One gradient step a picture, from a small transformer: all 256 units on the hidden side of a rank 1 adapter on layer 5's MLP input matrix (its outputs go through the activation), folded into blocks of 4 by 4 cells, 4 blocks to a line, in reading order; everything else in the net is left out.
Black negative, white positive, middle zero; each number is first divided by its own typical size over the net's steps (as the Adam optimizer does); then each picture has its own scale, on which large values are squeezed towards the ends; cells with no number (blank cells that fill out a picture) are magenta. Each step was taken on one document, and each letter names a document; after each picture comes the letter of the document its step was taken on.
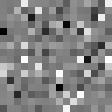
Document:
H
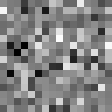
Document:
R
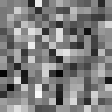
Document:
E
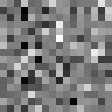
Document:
R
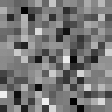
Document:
R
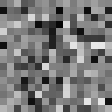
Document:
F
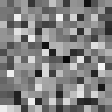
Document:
E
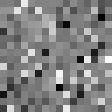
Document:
H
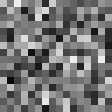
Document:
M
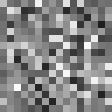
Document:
M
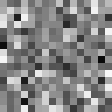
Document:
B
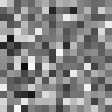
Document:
B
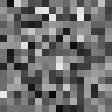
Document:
M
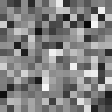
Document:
E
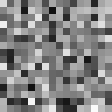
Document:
B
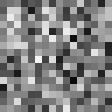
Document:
M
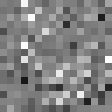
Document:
H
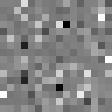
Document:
H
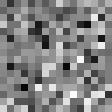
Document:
E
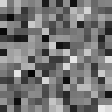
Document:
B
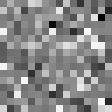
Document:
F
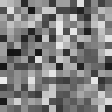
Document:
M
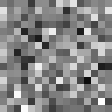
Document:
F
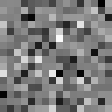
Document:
R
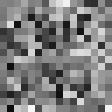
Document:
E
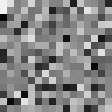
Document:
B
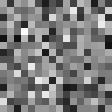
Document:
B
